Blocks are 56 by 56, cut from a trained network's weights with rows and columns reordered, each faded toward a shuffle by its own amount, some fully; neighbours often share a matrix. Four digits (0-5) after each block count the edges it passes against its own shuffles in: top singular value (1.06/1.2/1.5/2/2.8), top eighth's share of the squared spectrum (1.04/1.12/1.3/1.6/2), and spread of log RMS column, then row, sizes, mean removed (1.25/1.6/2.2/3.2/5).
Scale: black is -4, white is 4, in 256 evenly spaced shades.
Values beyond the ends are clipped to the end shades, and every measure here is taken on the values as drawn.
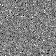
0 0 0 0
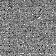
1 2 0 0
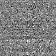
2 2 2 0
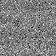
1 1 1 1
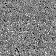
0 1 0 0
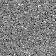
0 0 0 0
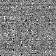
2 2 2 0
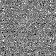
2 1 1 0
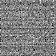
3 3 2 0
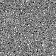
0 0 0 0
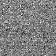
1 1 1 0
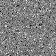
0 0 0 0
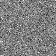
0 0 0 0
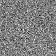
1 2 0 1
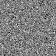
0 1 0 0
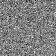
1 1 0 0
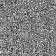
3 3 0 1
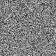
1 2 0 0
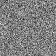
2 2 0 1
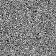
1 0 0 0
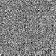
3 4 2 2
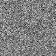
1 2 0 1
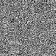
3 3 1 1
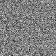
2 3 1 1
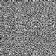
3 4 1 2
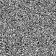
0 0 0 0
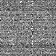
3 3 2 0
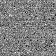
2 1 0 0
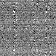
3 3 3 0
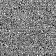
1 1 0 0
